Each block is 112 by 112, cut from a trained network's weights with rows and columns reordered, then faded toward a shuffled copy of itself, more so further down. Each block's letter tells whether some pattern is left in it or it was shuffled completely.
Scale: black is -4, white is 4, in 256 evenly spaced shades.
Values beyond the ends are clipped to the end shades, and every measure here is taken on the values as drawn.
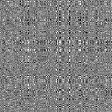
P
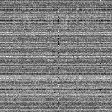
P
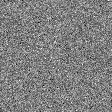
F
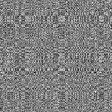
P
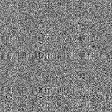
P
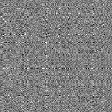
P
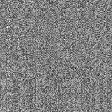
P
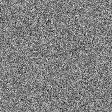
F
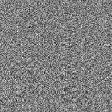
P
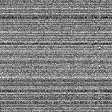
P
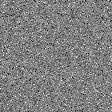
F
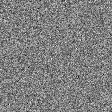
F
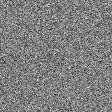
F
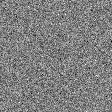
F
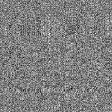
P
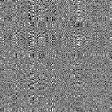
P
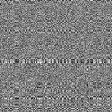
P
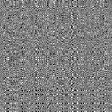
P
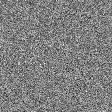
F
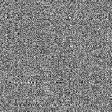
P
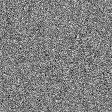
F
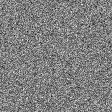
F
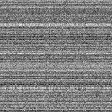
P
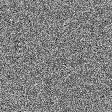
F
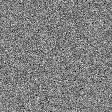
F
